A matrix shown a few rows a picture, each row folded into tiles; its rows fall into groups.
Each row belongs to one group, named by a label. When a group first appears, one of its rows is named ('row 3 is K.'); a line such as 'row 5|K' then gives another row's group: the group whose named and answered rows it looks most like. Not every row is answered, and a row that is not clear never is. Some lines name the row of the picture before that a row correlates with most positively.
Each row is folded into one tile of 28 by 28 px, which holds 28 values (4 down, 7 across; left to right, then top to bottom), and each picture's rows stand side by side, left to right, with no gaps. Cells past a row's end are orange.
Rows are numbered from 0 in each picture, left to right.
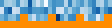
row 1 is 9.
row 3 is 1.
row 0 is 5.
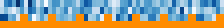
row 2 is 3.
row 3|9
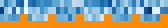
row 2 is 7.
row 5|5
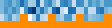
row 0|1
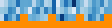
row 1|3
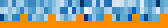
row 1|9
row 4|7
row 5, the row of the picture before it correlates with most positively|2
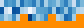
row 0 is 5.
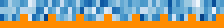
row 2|3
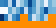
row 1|9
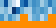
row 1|1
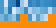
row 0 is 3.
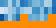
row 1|3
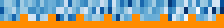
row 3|3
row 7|3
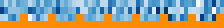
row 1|1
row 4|3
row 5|3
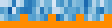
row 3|9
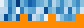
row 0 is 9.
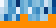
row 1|3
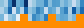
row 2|3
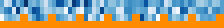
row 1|5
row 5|9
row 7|7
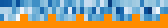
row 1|1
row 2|3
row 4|5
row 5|5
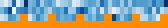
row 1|1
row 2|7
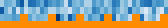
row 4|9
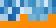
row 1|3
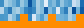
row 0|5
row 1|9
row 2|3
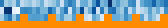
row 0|5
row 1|7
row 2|3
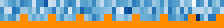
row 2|3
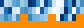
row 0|5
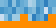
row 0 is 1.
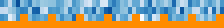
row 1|5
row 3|7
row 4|9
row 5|1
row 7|3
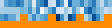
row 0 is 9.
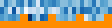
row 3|1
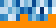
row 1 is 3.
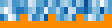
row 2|5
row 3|9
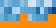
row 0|5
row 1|7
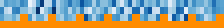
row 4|5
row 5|5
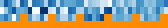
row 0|1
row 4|3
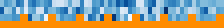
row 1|9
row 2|7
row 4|9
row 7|5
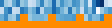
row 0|5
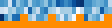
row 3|9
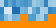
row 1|5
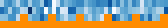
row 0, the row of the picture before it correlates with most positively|0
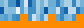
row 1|9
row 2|5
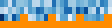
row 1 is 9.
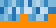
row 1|5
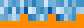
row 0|3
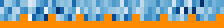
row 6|3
